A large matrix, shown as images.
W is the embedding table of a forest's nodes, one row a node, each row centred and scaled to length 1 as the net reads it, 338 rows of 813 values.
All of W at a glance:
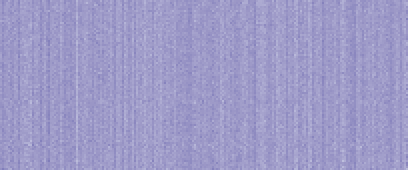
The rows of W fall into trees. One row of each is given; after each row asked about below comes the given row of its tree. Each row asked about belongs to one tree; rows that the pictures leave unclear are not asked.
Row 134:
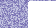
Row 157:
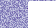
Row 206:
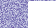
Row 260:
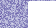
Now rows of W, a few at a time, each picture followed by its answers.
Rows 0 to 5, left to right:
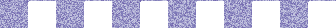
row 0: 134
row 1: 260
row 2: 260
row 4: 260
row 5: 260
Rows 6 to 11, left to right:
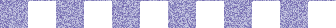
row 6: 157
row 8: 260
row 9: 260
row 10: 260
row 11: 157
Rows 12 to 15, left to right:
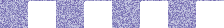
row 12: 134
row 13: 157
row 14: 260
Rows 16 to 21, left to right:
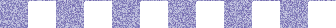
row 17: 157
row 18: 260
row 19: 134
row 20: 134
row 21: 157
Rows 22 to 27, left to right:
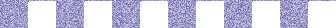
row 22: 157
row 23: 157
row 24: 260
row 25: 134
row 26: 157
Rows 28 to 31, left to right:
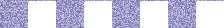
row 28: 260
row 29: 157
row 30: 134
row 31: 206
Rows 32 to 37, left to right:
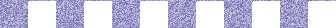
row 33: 134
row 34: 206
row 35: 157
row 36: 157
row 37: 260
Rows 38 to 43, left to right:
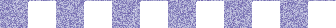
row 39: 134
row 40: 260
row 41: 157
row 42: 157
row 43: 206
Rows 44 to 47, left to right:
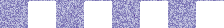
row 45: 134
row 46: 260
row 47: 260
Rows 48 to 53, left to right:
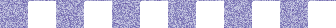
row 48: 206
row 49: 134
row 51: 206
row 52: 134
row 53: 134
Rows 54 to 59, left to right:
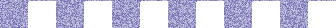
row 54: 206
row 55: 260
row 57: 260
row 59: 206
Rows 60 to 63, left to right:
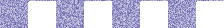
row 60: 134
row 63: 157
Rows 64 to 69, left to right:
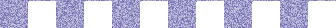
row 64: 260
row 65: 260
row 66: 157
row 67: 157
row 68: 134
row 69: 260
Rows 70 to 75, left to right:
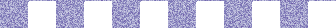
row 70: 134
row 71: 157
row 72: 260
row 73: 134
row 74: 157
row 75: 260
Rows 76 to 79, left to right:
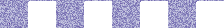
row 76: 134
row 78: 134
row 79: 134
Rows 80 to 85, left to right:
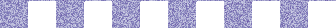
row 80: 260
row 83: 134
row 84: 206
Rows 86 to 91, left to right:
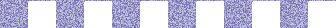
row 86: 260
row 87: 157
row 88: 260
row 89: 260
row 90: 157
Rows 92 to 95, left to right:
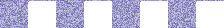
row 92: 134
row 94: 157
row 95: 157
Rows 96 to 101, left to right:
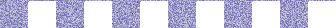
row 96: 134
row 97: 260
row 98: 206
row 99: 260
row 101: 157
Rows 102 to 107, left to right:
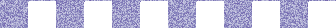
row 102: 260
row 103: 157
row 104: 157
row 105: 260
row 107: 260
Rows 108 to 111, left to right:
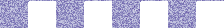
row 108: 134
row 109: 260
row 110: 260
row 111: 260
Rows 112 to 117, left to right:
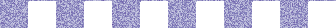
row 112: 260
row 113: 260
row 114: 260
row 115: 157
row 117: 134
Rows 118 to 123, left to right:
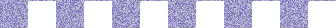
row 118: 206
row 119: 157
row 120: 260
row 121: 206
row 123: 134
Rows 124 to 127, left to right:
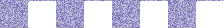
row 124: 157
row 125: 260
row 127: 157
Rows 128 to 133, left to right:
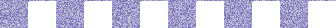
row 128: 260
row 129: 206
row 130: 260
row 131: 134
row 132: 260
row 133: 260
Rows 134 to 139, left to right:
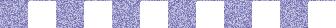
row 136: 134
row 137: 157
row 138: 260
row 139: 157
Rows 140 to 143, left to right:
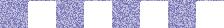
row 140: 206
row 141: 260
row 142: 260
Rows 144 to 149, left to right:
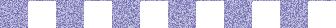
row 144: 134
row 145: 134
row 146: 157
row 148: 157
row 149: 260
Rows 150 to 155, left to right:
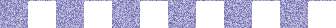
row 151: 157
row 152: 157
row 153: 260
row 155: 260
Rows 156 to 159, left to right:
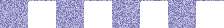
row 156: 157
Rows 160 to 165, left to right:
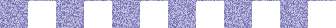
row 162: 260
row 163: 157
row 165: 260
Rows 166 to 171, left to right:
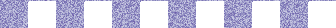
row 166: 157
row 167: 157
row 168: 157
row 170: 260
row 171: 157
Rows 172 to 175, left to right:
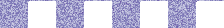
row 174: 206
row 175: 134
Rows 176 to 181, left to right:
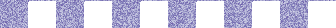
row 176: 157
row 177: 157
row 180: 260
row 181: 206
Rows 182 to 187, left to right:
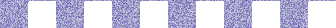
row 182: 134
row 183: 260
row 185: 260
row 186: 157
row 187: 206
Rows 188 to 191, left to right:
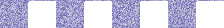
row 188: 134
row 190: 260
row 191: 206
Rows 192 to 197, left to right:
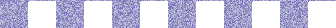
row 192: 134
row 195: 157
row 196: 157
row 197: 157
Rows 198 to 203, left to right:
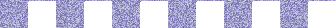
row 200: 134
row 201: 134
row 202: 206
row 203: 206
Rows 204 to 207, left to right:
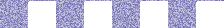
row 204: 134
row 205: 206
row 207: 134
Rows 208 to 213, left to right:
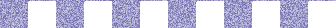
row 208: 260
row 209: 134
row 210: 260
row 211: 157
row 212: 260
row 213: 260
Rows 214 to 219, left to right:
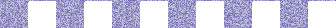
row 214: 134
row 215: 134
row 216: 157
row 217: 134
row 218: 260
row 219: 260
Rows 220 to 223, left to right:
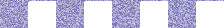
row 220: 134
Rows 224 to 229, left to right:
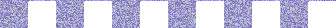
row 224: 260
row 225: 260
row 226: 134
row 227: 206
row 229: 134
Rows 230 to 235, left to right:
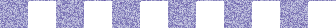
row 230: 206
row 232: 206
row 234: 260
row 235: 134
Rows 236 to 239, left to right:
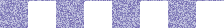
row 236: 260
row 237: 134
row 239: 260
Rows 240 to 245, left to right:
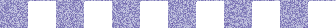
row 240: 260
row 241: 157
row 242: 260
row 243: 157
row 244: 260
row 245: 157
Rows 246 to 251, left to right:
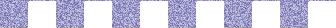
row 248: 260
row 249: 260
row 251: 134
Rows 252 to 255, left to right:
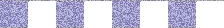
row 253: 206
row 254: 134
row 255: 206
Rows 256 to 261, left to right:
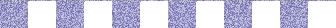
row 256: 260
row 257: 157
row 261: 260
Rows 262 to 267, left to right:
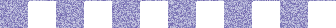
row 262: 134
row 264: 206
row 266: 134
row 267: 260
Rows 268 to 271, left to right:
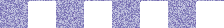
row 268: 260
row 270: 157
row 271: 134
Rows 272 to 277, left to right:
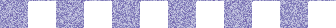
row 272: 157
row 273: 260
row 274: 260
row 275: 157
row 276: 157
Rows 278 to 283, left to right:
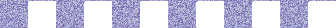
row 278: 206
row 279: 134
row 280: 260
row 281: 134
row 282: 134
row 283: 134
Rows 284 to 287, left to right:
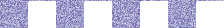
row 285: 157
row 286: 260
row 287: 206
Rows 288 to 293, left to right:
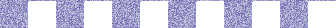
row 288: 206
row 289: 206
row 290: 206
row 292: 134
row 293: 157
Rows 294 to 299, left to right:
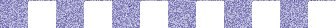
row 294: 157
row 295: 157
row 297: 260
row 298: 157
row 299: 157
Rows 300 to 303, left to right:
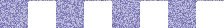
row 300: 260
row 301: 260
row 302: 260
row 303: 134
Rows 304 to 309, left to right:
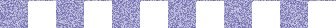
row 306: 157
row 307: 157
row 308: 134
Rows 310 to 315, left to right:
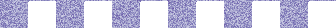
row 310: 260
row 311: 157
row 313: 157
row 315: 134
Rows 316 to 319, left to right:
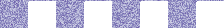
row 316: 157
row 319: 134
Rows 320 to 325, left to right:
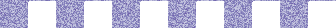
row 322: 260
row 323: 260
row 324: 134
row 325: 260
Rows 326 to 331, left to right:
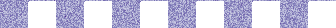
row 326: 157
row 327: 134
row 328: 134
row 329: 260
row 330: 157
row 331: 206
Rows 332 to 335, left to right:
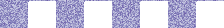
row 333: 157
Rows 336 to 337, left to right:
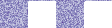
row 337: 134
